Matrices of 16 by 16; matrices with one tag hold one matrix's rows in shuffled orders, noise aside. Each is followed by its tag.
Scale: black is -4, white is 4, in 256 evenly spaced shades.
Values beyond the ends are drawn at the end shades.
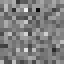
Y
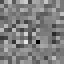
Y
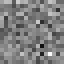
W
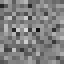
Y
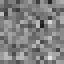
W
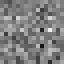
W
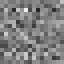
Y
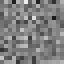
Y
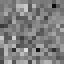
Y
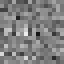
Y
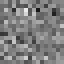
Y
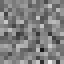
W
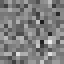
W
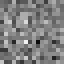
Y
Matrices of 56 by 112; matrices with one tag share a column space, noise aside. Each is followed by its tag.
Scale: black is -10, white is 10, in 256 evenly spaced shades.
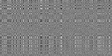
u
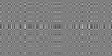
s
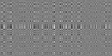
s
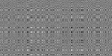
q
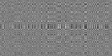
s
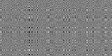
q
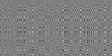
q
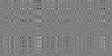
u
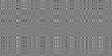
u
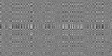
s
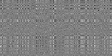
u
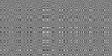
q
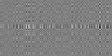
s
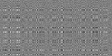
q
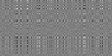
u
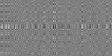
s
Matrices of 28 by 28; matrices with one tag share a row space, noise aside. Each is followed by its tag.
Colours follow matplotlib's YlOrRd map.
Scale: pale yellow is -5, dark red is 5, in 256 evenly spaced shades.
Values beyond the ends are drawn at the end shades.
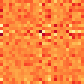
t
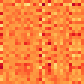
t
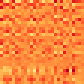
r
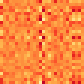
t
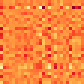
t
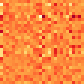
t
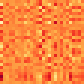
t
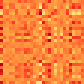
t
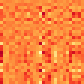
t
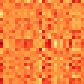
t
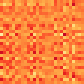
r
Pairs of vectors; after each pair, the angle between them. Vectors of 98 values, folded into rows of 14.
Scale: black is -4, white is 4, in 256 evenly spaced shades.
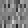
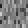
orthogonal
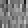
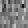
orthogonal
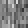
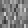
orthogonal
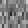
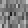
nearly parallel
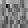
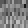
partly opposed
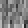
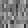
partly aligned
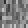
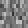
orthogonal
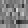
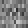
nearly opposite
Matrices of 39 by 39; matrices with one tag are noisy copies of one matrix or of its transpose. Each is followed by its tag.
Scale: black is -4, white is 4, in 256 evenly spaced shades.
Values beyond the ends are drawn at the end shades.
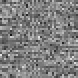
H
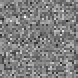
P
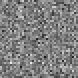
P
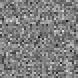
P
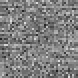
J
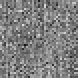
J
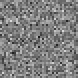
P
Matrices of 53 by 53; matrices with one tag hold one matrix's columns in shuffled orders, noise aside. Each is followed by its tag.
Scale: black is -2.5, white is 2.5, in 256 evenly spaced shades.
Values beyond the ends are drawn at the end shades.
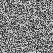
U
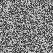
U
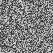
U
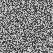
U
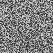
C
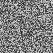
U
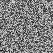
U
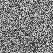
C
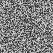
U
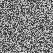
U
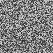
C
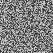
U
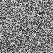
C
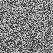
C
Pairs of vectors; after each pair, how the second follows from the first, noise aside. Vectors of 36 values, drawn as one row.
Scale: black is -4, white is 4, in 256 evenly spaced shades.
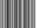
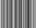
reversed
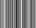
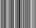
reversed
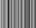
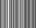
sign-scrambled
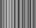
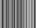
wrapped around
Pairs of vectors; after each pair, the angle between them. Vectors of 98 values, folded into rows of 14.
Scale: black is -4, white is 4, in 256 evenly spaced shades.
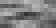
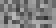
orthogonal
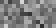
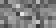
partly opposed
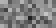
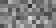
nearly opposite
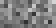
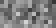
nearly opposite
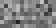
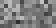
nearly parallel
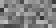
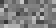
nearly opposite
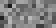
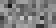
nearly parallel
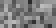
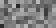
partly opposed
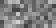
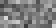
partly aligned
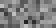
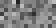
orthogonal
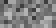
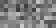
partly aligned
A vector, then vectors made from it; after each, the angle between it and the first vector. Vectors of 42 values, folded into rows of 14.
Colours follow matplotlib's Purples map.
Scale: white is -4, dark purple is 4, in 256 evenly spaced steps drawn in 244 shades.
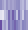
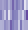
orthogonal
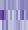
nearly opposite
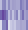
nearly opposite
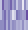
orthogonal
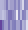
partly aligned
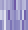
partly aligned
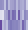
nearly parallel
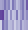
nearly opposite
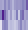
nearly opposite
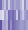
nearly parallel
